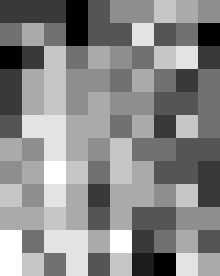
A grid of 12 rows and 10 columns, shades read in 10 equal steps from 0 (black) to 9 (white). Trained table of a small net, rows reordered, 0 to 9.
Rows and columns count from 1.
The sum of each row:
37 35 45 45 46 54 51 52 54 50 59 53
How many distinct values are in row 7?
6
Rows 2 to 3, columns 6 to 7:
3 8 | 5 4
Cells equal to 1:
1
